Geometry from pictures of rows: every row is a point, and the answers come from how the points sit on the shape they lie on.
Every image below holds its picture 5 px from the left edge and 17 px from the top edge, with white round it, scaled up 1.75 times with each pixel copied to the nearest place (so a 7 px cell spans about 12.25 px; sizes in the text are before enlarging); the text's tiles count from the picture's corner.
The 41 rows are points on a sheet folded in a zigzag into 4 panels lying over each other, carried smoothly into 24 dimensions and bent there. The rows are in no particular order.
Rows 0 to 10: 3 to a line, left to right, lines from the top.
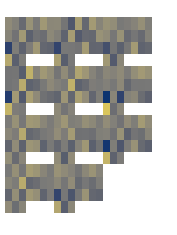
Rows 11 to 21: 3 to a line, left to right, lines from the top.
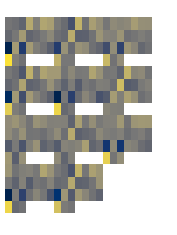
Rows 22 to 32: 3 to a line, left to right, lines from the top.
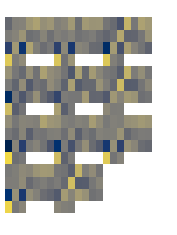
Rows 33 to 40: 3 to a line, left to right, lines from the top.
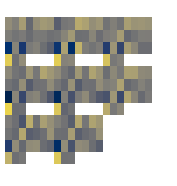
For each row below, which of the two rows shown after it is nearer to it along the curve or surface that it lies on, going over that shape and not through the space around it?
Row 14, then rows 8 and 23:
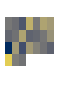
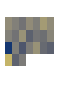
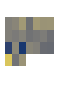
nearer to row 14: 8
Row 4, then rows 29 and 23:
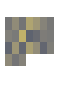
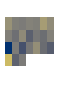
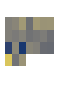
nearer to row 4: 23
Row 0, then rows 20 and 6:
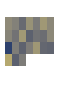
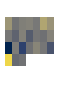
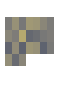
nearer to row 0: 20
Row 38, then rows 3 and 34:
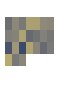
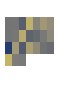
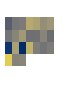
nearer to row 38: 34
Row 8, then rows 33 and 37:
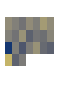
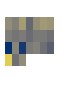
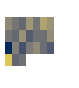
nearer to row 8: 37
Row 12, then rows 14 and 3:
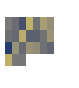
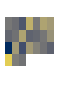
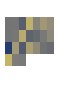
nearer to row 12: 14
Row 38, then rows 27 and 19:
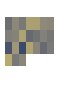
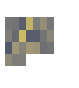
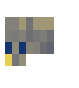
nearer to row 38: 19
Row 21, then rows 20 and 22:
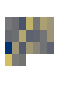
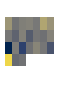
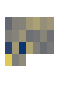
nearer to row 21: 20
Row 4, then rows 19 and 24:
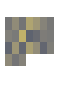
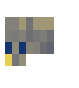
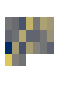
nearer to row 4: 19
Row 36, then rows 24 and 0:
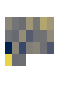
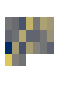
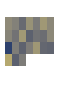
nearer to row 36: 24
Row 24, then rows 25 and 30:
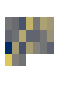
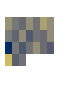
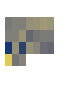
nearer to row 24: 25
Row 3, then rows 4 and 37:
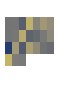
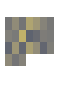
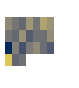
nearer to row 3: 37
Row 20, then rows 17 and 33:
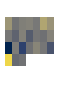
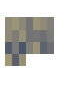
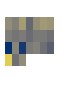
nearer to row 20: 33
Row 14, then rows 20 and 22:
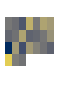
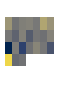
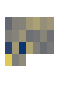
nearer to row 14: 20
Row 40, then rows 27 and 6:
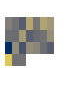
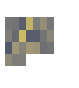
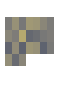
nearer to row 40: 27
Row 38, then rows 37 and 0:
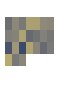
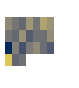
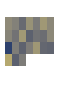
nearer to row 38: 0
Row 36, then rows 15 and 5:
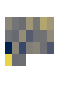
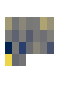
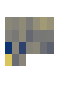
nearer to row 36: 15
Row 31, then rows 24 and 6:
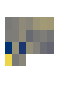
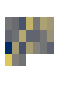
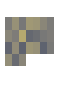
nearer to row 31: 6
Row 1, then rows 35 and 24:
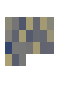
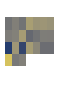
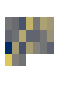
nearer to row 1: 24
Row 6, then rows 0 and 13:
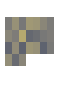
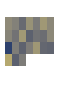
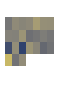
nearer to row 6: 13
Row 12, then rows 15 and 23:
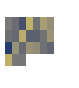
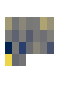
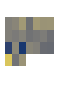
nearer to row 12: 15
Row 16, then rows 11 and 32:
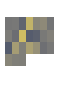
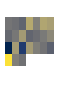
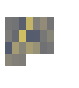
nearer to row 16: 32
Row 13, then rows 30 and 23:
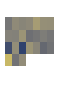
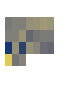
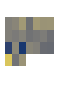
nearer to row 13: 23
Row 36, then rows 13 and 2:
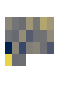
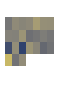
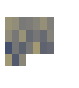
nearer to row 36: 2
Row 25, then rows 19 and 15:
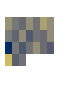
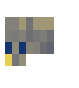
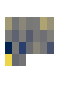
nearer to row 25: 15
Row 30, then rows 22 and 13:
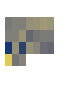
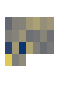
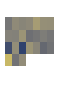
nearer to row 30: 22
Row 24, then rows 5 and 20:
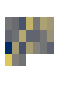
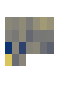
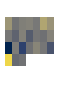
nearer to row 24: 20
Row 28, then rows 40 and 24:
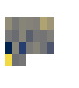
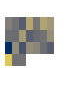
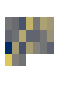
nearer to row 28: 40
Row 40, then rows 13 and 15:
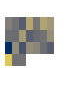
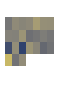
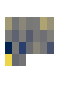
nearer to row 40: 15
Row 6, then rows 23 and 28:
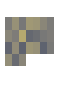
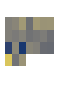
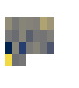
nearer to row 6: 23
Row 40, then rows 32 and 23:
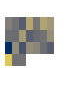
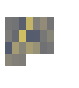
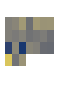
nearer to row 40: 32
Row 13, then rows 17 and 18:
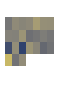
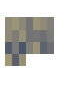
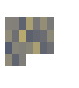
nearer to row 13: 17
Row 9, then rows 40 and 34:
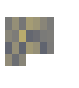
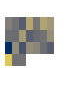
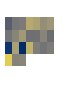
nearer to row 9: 34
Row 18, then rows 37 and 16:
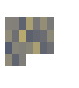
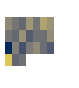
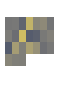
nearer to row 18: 16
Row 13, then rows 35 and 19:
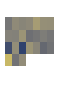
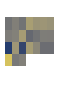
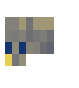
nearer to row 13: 19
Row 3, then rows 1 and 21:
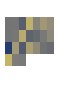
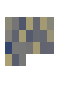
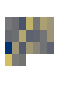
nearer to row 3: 21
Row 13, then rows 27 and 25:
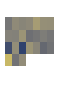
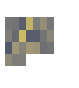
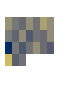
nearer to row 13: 27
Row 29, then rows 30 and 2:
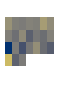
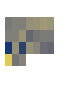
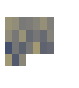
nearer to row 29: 2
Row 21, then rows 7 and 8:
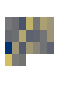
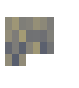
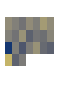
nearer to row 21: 8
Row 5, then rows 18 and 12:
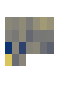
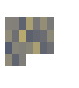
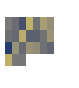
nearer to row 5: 18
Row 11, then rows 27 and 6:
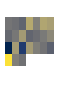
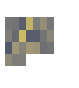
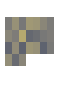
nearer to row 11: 27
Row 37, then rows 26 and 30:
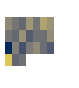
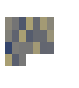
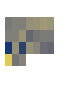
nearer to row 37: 26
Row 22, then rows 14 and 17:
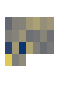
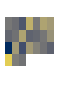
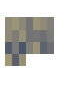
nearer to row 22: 17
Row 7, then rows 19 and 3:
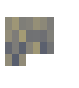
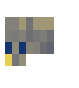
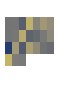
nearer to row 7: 19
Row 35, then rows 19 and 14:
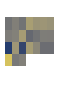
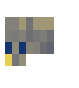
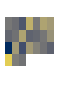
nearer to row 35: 19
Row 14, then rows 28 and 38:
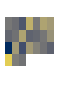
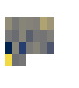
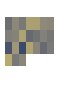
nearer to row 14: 28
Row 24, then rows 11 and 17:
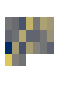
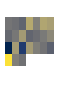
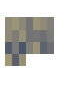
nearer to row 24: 11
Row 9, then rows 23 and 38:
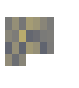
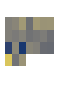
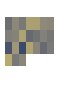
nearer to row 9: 38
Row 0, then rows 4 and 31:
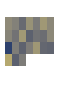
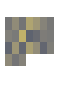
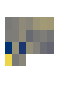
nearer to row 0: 31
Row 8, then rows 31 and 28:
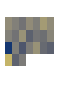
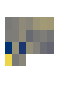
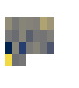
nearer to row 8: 28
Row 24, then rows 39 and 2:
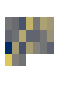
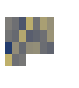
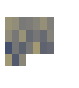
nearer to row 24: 39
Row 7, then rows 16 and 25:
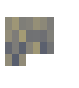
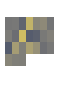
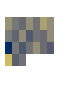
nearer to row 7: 16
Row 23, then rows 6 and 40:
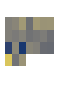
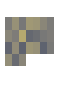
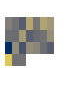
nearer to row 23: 6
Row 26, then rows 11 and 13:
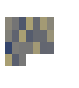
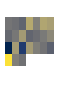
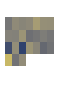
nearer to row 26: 11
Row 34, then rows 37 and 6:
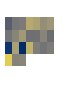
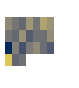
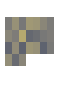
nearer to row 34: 6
